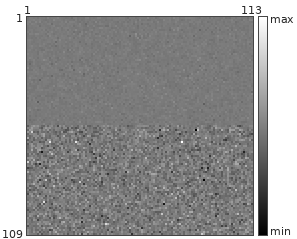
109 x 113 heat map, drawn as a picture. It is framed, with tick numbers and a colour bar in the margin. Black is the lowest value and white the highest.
Fine speckle covers the field. Neither half mirrors the other. Overall the values sit about 50% of the way up the scale. No single row or column stands out from its neighbours. The distribution is heavy-tailed on both sides. The top part is calmer, up to a seam about 50% of the way down.
